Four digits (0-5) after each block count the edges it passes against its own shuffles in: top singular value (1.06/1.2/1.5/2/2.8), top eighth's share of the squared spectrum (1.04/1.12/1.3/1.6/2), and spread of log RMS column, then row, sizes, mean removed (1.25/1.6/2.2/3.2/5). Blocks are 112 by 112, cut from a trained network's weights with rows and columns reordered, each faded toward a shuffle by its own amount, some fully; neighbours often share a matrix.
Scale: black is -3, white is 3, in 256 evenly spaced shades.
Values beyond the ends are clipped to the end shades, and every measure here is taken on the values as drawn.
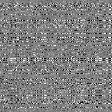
5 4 2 4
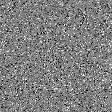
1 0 0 0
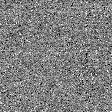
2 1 1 0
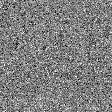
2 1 0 0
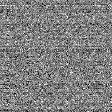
3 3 2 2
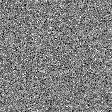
0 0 0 0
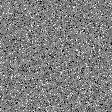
0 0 0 0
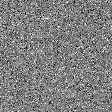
1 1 0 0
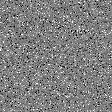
2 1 0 0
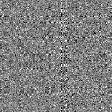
4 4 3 2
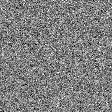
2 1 0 0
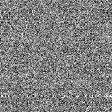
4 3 0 2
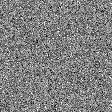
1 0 0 0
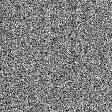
2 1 0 0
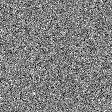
0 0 0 0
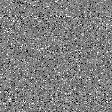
3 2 1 2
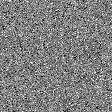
0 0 0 0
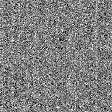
3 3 0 2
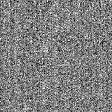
3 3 1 1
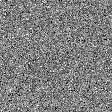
1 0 0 0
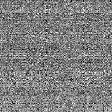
4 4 2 2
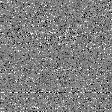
3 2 0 2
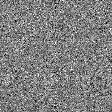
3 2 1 0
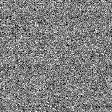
3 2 1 1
